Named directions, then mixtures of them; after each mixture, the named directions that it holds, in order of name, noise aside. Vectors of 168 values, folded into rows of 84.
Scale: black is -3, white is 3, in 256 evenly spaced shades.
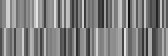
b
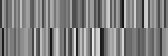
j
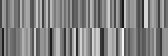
j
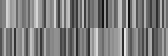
b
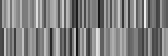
b, j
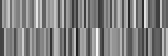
b, j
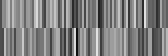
b, j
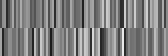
b, j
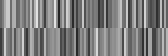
b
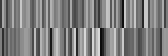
j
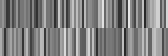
b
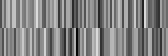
b, j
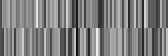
b, j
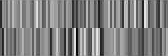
b, j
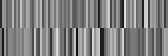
j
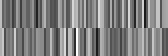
b, j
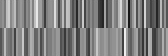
b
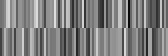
b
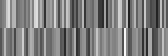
b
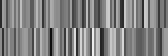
j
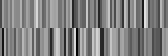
b, j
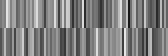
b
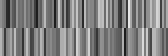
b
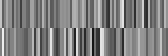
j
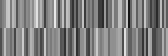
b
